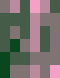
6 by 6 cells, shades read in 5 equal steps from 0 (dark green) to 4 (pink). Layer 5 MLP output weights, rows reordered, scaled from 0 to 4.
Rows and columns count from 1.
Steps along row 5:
up same up same same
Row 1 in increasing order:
1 1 2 3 3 4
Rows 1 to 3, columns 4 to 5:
4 3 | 3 2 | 3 1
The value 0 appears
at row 4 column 2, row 5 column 1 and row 6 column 1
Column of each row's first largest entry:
4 4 4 4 4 6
